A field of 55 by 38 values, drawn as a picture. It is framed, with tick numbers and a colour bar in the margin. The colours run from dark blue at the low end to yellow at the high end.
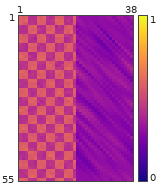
It is made of 1 by 2 panels. Panel 1,1: middling, checkered. Panel 1,2: low, slanting down to the right, faint in contrast.
